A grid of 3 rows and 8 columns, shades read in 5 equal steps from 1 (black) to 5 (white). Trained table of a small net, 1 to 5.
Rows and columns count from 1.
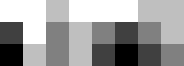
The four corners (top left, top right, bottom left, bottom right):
5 4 1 3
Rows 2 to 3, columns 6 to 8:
2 3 4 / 1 2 3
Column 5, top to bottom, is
5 3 2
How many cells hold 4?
7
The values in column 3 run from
3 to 4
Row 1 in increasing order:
4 4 4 5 5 5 5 5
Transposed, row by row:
5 2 1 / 5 5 4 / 4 3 3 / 5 4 4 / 5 3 2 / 5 2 1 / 4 3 2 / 4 4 3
